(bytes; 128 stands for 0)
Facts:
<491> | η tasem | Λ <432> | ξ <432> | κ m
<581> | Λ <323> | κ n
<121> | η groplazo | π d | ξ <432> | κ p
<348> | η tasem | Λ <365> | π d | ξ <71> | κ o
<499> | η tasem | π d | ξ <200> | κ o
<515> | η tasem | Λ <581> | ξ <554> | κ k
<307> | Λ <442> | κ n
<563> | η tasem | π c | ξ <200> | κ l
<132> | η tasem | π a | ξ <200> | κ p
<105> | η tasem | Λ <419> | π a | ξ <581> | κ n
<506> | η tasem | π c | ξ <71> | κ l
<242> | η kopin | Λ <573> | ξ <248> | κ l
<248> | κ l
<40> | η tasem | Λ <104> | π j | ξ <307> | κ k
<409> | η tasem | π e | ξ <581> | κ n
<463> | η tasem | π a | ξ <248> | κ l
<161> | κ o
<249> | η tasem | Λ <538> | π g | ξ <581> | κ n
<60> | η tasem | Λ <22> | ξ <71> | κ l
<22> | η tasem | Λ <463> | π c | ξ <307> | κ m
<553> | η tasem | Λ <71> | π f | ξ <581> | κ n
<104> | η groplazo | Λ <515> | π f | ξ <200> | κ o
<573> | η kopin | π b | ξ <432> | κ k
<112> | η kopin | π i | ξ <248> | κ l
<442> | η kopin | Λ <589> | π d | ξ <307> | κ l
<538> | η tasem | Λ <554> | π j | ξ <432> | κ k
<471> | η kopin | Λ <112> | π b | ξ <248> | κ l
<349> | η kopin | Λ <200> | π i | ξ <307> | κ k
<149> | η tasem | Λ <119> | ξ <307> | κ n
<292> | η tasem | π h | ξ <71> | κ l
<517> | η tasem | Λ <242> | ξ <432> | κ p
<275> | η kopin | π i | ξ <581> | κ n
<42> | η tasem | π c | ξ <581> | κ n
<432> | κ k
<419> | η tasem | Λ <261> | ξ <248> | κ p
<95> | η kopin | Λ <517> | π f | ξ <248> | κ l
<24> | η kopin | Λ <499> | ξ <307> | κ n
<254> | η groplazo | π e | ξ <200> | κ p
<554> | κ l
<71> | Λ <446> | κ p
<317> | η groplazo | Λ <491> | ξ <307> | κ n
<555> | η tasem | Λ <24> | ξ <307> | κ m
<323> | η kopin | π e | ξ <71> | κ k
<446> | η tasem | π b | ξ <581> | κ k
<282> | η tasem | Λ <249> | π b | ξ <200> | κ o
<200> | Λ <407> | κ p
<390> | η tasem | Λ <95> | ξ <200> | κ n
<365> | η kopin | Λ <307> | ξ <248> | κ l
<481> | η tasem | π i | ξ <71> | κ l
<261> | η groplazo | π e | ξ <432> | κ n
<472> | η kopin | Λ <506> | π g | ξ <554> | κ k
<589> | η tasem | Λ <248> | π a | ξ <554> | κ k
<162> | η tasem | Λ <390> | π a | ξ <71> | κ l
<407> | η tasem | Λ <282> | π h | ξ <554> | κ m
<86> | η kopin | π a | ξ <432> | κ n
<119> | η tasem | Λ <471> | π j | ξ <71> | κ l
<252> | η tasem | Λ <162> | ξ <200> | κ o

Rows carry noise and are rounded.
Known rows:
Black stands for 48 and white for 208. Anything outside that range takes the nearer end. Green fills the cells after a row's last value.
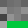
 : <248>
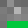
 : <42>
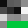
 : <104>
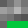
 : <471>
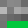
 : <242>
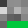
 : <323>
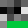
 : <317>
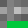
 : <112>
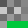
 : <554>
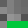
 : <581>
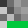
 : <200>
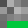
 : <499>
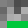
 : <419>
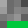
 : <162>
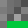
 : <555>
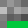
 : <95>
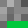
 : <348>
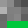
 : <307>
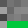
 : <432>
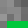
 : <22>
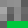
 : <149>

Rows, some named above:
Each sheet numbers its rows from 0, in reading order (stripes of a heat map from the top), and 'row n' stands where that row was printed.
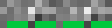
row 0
<409>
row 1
<442>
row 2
<42>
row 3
<442>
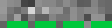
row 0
<40>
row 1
<323>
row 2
<292>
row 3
<581>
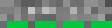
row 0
<22>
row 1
<86>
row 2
<42>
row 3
<119>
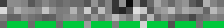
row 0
<323>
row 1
<573>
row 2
<446>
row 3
<554>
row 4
<254>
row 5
<200>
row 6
<365>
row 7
<499>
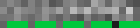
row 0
<292>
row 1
<463>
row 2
<275>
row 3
<472>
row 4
<589>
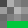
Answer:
<499>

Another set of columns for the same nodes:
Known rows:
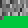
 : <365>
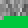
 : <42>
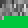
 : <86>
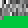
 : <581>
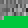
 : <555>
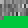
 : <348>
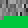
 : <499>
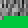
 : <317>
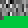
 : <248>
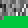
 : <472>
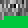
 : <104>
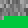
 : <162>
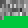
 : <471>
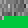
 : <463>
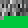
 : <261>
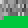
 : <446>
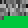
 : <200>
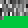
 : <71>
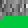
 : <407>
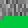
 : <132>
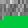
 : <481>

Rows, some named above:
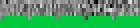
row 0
<563>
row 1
<249>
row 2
<348>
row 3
<554>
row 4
<442>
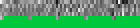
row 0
<105>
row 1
<481>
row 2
<349>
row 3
<162>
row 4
<307>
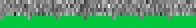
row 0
<22>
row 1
<409>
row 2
<506>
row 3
<573>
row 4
<162>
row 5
<132>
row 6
<119>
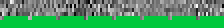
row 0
<121>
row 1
<149>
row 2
<254>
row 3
<432>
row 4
<471>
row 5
<162>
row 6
<292>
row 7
<71>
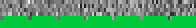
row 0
<40>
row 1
<515>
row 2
<282>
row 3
<112>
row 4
<275>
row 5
<589>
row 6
<323>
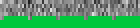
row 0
<446>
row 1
<349>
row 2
<292>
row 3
<24>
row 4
<538>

